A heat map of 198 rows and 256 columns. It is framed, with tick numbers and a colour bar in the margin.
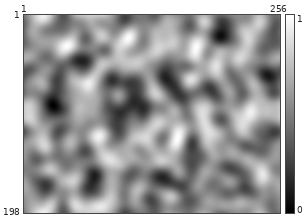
Grain: smooth. Mirror symmetry: none. Slope: none. Seam: none.
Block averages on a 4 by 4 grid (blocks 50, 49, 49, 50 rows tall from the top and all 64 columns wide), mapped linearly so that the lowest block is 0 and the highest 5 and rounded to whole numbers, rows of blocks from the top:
3 4 5 2
1 0 1 2
2 4 5 3
3 2 0 2
